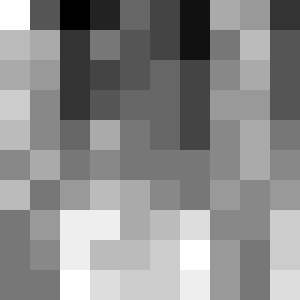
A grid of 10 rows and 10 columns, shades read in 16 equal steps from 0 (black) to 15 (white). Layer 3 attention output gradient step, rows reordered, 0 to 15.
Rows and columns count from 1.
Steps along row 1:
down down up up down down up down down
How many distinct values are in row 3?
7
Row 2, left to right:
11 10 3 7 5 4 1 7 11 5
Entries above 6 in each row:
3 5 4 4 7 10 10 10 10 10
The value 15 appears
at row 1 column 1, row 9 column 7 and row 10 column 3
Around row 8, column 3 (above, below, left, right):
9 14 9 14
